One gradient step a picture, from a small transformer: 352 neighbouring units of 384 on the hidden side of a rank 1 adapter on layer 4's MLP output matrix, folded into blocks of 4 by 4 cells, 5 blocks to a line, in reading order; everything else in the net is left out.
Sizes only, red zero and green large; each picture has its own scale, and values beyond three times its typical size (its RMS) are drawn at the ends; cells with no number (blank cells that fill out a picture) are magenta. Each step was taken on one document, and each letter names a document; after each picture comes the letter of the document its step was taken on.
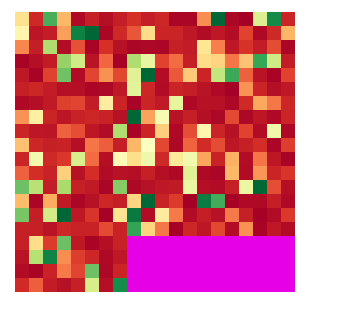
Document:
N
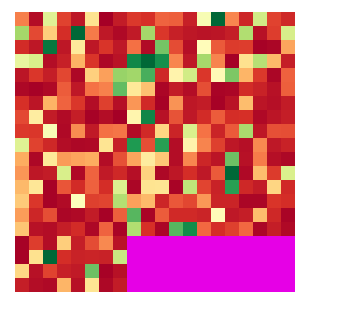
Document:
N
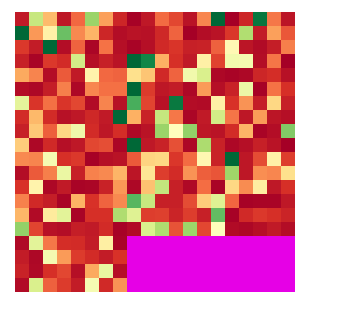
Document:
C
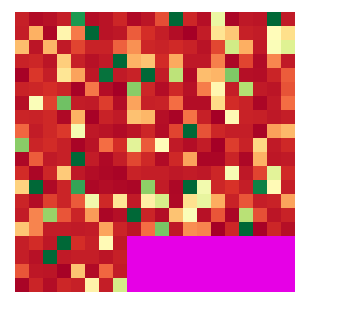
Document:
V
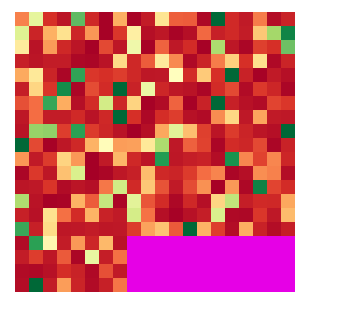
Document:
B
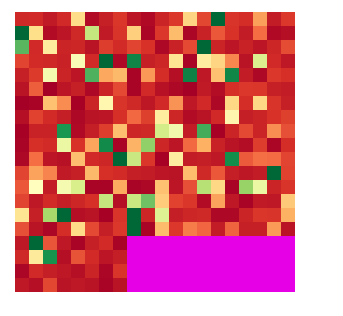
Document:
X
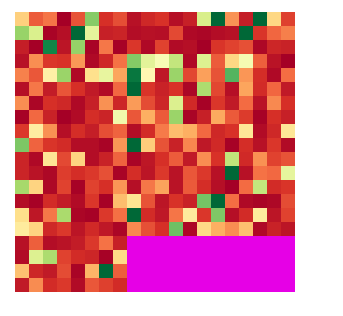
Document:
C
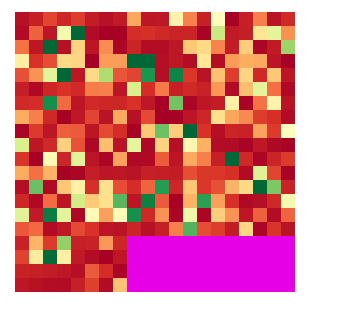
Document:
X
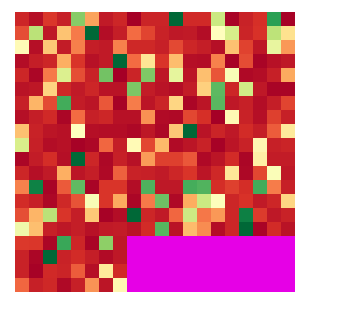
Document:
V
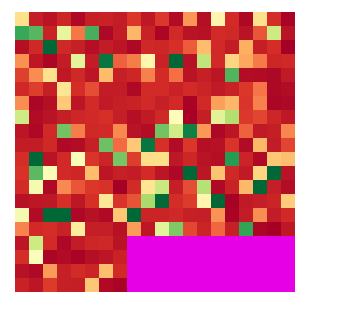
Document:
X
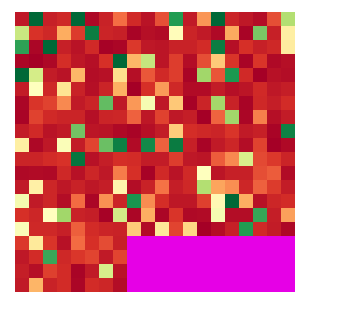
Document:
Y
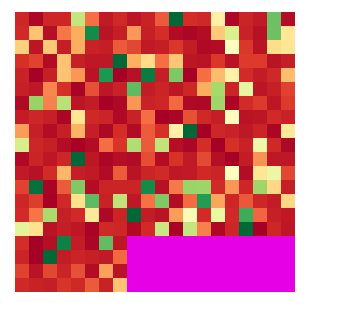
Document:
V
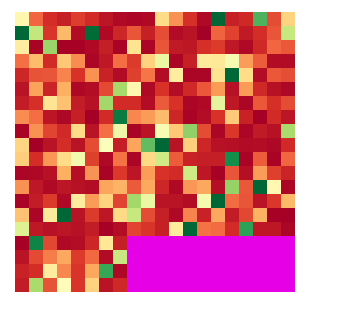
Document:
C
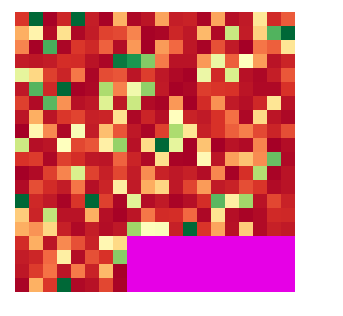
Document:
B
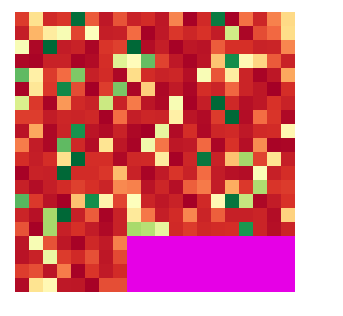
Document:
B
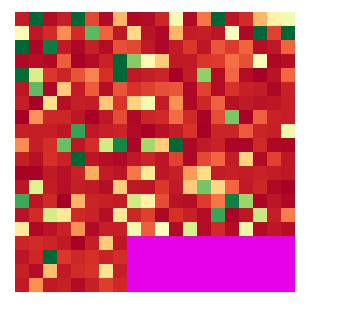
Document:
Y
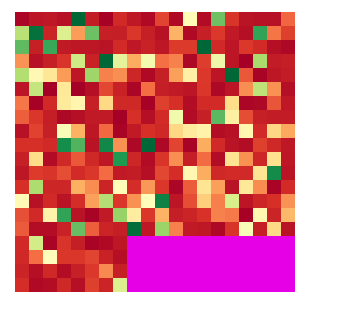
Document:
X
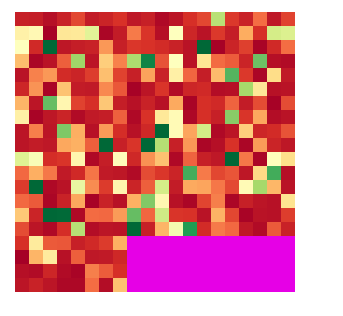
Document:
X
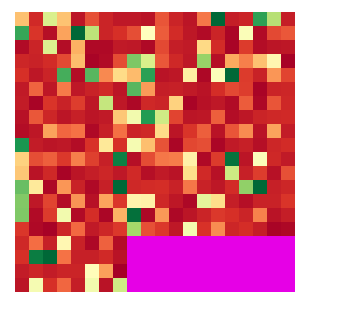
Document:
N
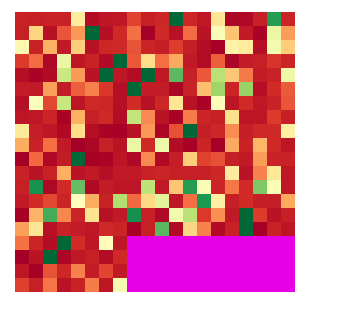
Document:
V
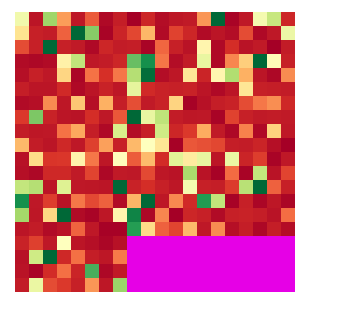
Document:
N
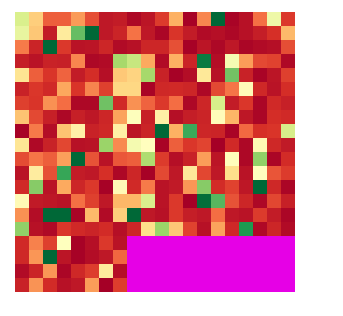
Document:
C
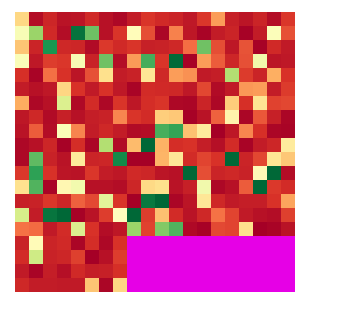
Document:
X
